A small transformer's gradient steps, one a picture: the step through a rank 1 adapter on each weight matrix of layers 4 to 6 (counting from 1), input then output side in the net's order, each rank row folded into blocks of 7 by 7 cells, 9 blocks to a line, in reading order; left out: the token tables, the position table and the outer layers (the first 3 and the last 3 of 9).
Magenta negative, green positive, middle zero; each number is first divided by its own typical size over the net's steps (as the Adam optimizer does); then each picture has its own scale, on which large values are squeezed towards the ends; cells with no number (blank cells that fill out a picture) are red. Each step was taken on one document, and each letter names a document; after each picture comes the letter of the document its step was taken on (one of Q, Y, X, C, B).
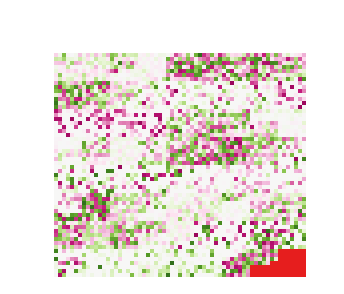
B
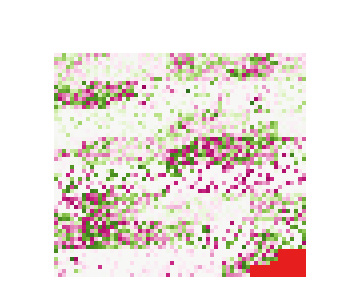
B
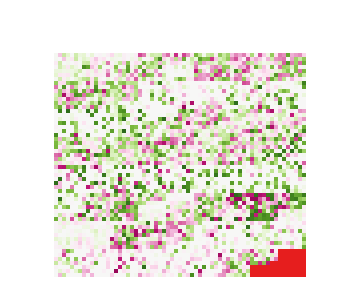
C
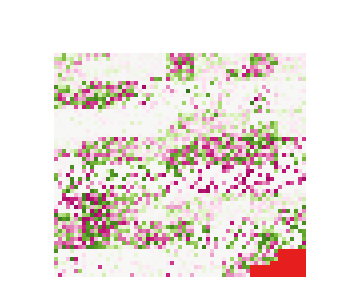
B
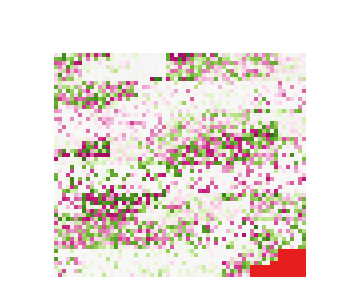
B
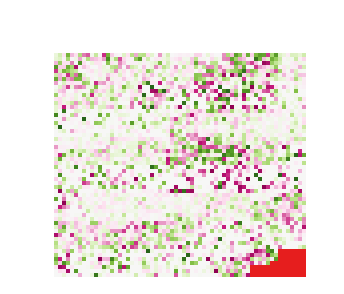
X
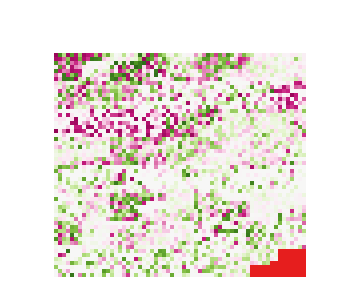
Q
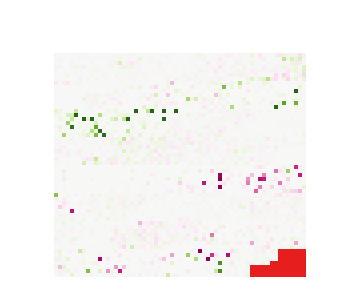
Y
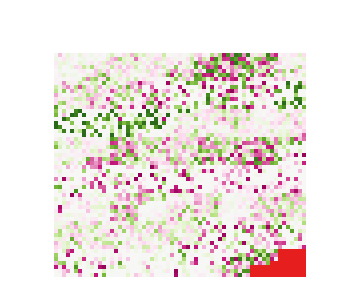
X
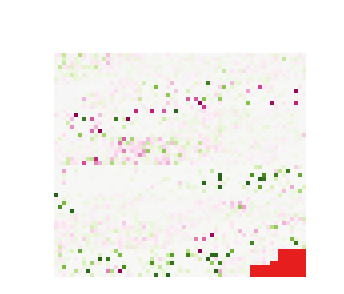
Y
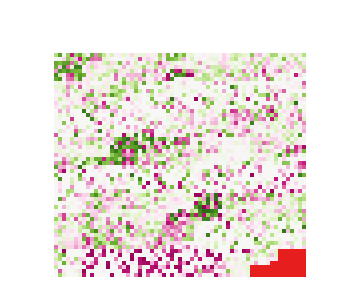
C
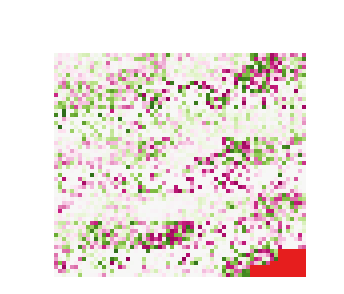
X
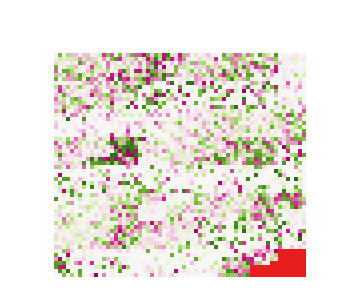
X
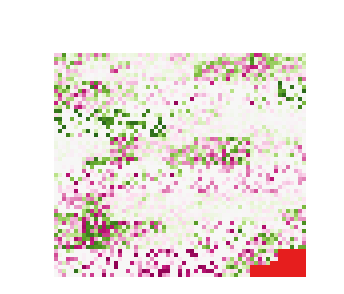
B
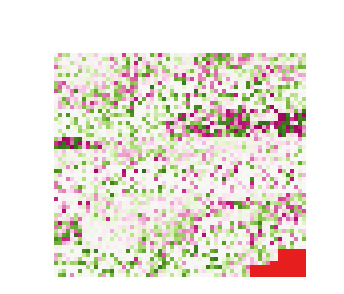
Q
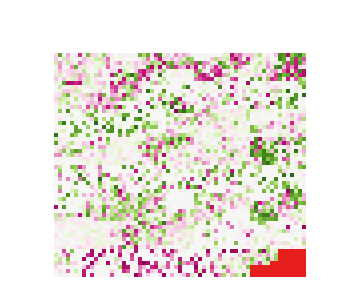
C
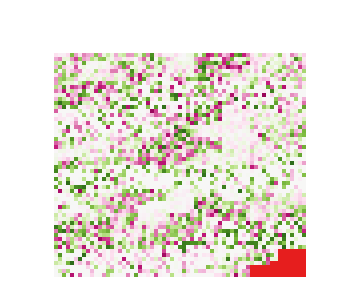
Q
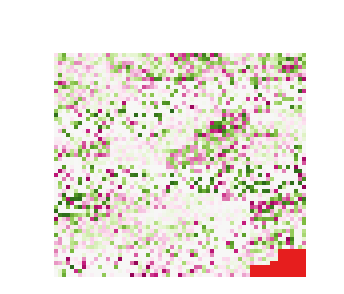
B
